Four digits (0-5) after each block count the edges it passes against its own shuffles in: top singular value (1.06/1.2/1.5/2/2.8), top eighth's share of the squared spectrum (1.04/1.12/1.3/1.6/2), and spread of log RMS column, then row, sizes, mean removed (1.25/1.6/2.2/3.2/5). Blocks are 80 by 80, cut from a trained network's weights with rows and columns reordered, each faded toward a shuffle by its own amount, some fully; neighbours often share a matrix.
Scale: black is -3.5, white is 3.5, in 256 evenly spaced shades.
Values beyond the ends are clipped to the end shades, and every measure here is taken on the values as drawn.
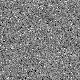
0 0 0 0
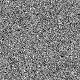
0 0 0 0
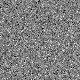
2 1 0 0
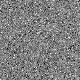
1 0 0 0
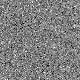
0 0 0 0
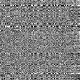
5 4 2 3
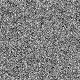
1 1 0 0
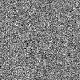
3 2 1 1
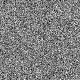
0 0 0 0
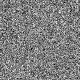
1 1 0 0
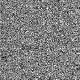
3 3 1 1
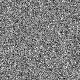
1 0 0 0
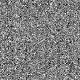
2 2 1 1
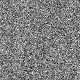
1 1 0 0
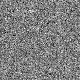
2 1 0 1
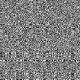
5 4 1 3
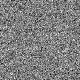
2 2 0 0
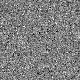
2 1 0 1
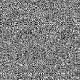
4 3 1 2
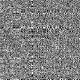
4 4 2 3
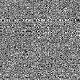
4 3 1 2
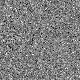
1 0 0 0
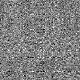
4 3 1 2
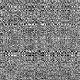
4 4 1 3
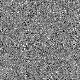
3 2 1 1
